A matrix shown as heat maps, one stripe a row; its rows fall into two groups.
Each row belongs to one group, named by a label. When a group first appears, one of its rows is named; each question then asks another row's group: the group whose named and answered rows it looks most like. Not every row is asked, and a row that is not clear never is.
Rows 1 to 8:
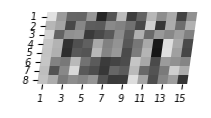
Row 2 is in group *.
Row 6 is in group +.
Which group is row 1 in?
*
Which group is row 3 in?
+
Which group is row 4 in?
*
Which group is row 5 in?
*
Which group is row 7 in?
+
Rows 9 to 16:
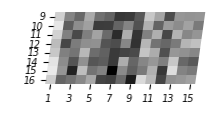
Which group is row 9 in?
+
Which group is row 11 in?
*
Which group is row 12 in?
+
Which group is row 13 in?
+
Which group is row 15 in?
*
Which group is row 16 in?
+
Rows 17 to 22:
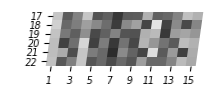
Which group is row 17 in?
+
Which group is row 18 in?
*
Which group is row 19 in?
+
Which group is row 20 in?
+
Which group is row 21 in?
*
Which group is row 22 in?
+
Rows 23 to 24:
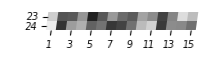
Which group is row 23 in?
+
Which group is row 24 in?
+
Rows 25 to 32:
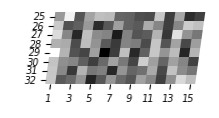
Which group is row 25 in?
*
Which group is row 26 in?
+
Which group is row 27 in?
*
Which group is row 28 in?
*
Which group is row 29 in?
*
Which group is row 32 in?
+
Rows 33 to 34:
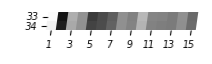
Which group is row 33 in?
+
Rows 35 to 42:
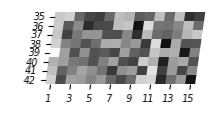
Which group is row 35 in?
*
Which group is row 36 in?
+
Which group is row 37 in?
+
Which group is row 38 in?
*
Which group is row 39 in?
*
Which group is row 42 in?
+
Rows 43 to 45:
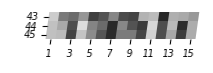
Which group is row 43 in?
+
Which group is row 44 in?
*
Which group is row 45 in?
*
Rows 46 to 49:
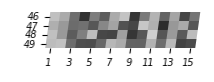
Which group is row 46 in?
*
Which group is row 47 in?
+
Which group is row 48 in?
*
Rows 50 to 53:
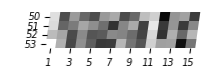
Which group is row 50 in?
+
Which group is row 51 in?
*
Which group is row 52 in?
*
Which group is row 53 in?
*
